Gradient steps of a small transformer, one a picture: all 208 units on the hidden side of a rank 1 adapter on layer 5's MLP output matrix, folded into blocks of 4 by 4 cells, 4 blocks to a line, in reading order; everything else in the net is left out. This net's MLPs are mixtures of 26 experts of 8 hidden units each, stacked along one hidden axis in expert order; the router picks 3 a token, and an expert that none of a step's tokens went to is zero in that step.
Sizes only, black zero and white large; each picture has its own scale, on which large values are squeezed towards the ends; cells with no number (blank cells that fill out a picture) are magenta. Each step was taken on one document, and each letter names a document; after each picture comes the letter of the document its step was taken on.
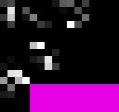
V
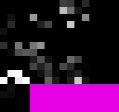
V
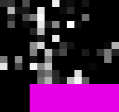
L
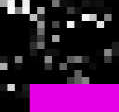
L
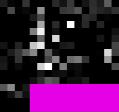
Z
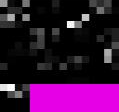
Z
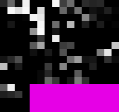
L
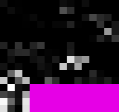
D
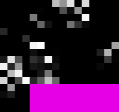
V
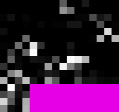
D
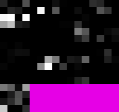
Z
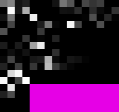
V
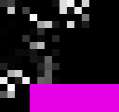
V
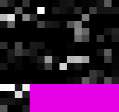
Z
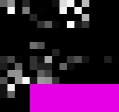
V
